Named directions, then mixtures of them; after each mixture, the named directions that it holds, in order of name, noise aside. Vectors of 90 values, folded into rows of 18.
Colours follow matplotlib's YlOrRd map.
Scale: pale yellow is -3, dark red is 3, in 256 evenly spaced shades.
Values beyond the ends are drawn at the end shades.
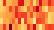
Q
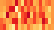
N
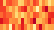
Q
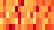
N, Q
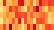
Q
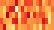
N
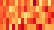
N, Q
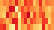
N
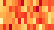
Q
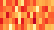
N, Q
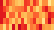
N, Q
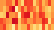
N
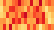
N, Q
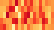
N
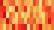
N, Q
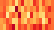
N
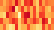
N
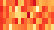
N, Q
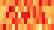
N, Q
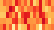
N, Q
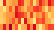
Q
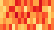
N, Q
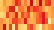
N, Q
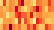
N, Q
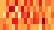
N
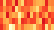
N, Q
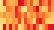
Q
